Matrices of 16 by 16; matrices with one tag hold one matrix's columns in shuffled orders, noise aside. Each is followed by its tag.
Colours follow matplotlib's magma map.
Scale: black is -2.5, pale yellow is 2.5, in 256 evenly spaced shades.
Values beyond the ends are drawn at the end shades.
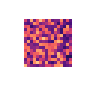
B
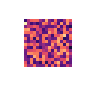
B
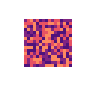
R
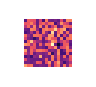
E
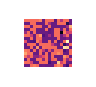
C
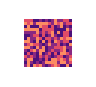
R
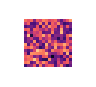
C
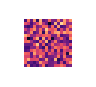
B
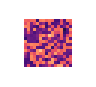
C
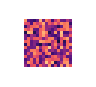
R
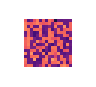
R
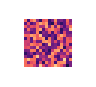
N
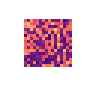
E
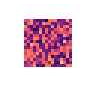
B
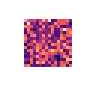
C
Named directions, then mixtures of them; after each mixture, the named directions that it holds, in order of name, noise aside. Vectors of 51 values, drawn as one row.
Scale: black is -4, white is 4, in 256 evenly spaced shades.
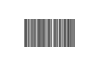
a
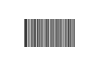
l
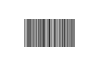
a, l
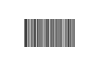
l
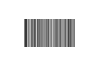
a, l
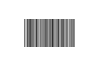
a, l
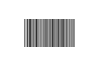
a, l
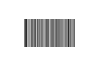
l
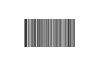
a, l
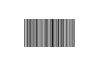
a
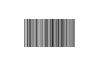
a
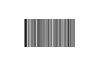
a, l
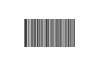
l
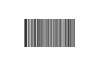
a, l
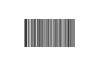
a, l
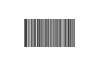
a, l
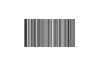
a, l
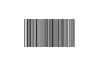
a, l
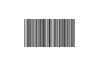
a, l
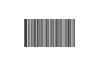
l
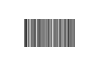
a, l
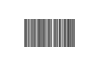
a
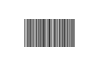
a, l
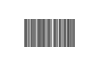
a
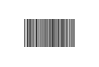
a, l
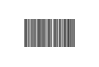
a
